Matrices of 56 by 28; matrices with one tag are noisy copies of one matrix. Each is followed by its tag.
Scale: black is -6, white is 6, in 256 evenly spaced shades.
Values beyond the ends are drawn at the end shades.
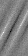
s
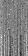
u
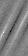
s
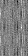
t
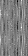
t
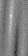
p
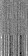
u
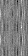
t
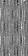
t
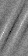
s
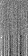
u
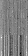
u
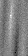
p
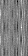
t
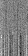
u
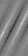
s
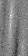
p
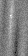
p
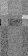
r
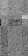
r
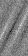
s
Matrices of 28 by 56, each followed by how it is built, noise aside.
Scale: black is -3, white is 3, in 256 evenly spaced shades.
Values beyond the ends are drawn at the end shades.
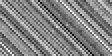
Toeplitz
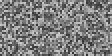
noise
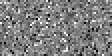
noise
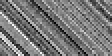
Toeplitz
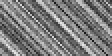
Toeplitz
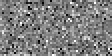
noise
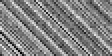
Toeplitz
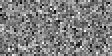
noise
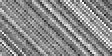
Toeplitz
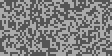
noise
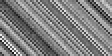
Toeplitz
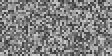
noise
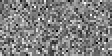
noise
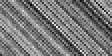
Toeplitz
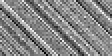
Toeplitz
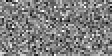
noise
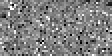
noise
